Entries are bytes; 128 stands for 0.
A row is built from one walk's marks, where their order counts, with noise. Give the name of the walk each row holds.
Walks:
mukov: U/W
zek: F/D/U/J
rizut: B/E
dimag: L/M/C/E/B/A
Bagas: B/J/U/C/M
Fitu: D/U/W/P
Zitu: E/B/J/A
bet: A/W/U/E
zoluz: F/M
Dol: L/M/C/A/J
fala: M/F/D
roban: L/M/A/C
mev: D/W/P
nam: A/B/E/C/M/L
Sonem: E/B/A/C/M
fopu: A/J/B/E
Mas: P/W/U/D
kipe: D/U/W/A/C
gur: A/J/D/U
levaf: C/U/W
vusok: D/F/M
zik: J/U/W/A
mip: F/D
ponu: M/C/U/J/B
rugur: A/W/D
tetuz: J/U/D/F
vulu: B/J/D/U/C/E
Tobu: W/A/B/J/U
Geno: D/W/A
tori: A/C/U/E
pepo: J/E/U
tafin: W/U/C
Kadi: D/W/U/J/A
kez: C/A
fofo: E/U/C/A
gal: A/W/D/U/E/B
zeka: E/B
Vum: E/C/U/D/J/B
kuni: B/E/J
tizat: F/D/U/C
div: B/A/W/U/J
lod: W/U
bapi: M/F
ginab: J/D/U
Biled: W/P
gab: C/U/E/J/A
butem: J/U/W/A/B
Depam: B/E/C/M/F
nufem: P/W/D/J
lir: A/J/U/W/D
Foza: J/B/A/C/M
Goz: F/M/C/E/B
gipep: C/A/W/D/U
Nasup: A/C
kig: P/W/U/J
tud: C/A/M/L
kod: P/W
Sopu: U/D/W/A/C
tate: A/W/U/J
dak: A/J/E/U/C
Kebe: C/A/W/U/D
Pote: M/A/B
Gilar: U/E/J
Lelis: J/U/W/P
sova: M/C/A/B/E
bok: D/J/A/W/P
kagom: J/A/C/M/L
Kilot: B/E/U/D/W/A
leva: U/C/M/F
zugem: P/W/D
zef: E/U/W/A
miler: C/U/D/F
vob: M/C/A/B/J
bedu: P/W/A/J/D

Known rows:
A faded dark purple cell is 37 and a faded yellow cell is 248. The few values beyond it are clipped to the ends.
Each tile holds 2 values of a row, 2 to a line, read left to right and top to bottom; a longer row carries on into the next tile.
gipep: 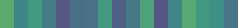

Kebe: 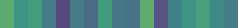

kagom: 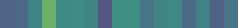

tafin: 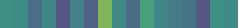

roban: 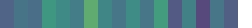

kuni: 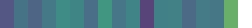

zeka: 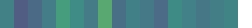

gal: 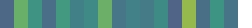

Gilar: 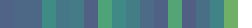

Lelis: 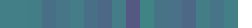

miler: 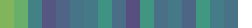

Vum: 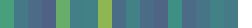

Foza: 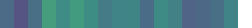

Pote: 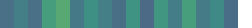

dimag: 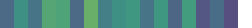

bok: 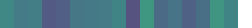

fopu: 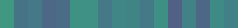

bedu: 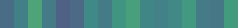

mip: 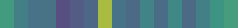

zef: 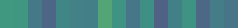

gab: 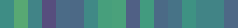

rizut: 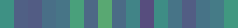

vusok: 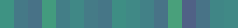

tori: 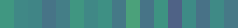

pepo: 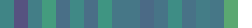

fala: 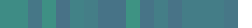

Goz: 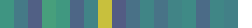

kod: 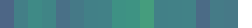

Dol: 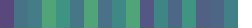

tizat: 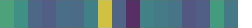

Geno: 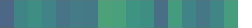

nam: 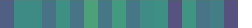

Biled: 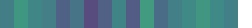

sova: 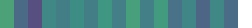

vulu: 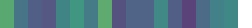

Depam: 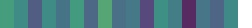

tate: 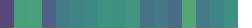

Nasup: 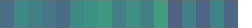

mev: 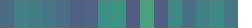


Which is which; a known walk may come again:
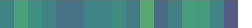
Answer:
kez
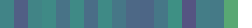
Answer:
ginab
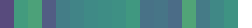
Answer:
tate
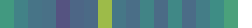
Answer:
mip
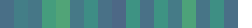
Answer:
Pote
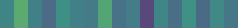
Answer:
Kilot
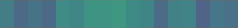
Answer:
Zitu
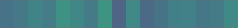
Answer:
div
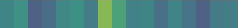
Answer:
fofo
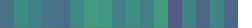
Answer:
Nasup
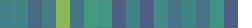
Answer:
ponu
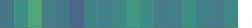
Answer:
Mas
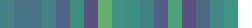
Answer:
mukov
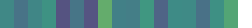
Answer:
lod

